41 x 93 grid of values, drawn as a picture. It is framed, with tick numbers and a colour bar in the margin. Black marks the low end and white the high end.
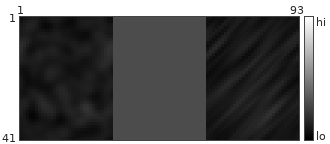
The table splits into one row of 3 panels. Panel 1,1: very low, blotchy, faint in contrast. Panel 1,2: low, flat. Panel 1,3: very low, slanting up to the right, faint in contrast.
